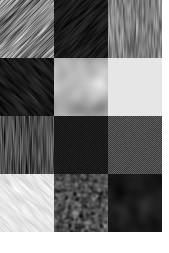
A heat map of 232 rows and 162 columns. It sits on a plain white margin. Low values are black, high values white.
It is made of 4 by 3 panels. Panel 1,1: middling, slanting up to the right, strong in contrast. Panel 1,2: very low, slanting up to the right, faint in contrast. Panel 1,3: middling, streaked downward. Panel 2,1: very low, slanting down to the right, faint in contrast. Panel 2,2: high, smooth. Panel 2,3: very high, flat. Panel 3,1: low, streaked downward. Panel 3,2: very low, checkered, faint in contrast. Panel 3,3: low, checkered. Panel 4,1: very high, slanting down to the right, faint in contrast. Panel 4,2: low, blotchy. Panel 4,3: very low, smooth, faint in contrast.
